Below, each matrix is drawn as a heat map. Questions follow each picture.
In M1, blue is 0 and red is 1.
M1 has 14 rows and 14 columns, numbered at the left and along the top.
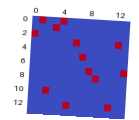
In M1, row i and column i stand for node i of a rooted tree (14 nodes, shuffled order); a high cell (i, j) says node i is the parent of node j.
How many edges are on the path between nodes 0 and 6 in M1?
3
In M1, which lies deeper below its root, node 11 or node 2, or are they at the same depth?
node 11
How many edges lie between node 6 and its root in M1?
5
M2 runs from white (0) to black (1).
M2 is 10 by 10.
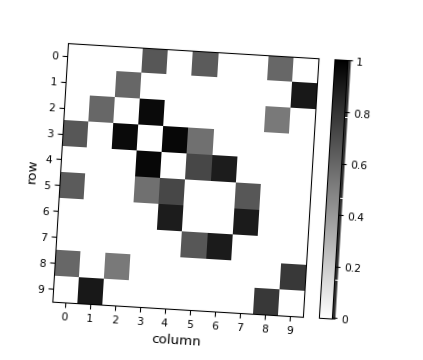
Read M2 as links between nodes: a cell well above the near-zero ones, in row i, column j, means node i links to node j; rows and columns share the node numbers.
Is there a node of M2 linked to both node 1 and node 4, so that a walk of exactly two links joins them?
no
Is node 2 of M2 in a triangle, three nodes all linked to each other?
no
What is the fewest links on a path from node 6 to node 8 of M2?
4
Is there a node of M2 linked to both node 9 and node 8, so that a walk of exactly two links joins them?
no
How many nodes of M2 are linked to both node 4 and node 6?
0
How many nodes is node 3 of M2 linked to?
4
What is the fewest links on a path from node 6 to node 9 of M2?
5
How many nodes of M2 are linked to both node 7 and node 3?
1
